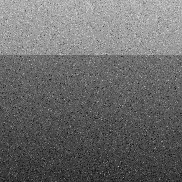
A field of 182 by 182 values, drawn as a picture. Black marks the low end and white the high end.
The top part is higher, up to a seam about 30% of the way down. No regular stripes run through it. Values rise toward the top.
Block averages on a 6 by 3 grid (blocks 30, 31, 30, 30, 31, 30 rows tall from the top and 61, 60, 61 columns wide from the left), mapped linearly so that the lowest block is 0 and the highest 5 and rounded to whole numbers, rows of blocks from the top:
5 5 5
4 4 4
2 2 2
1 1 1
1 1 1
0 0 0
